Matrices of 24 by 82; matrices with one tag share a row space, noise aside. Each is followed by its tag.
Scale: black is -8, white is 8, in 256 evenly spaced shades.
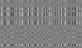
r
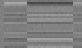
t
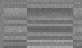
t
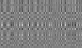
r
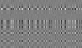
r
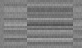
t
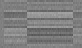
t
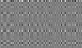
r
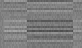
t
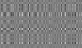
r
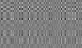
r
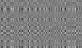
r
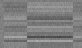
t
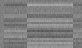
t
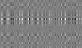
r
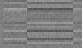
t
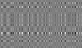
r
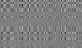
r
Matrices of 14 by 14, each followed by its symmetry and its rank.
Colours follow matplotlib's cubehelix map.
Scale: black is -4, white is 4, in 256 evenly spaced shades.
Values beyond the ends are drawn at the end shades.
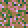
antisymmetric, full rank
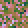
antisymmetric, full rank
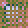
symmetric, rank two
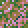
symmetric, full rank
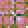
symmetric, rank three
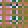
neither, rank one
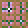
symmetric, rank two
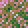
symmetric, full rank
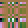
neither, rank one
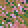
antisymmetric, full rank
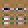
neither, rank one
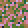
antisymmetric, full rank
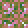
symmetric, rank three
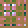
symmetric, rank two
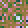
symmetric, rank three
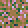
antisymmetric, full rank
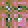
symmetric, rank two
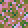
symmetric, full rank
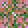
symmetric, rank three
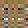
neither, rank one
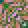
symmetric, full rank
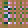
neither, rank one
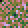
symmetric, full rank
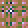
symmetric, rank two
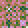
symmetric, rank three
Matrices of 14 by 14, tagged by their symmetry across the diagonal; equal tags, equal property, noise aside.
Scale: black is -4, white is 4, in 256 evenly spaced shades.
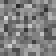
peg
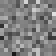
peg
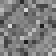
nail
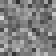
peg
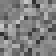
nail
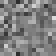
peg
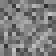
nail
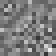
nail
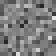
nail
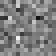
peg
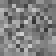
peg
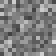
nail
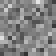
nail
